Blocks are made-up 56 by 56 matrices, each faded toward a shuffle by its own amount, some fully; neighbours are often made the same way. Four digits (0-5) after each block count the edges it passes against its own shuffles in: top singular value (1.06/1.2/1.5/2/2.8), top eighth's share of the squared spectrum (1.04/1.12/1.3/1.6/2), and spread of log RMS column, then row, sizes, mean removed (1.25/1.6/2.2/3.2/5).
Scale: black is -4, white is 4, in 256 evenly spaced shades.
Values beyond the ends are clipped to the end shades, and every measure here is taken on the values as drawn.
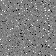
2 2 0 0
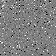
3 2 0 0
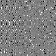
4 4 2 2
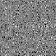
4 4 2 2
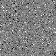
2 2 0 0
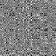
4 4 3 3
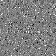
2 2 0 0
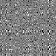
4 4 2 2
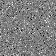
0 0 0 0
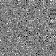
3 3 1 1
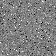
0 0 0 0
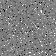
0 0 0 0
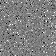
2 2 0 1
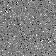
1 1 0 0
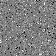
1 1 1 0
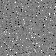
0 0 0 0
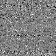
1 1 0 2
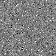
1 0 0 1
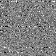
2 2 0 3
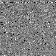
2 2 0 2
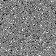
0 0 0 0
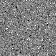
0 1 0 0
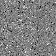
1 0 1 0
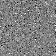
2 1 1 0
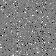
2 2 0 0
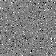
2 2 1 0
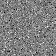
0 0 0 0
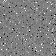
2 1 0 0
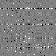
4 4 1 2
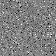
3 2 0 0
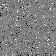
2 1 0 0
